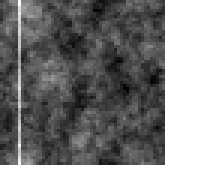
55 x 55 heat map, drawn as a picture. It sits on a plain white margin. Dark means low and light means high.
Average level on the scale: 30%. Odd lines: column 7. Ninth with the highest average: top left. Histogram: skewed, a long tail of high values.
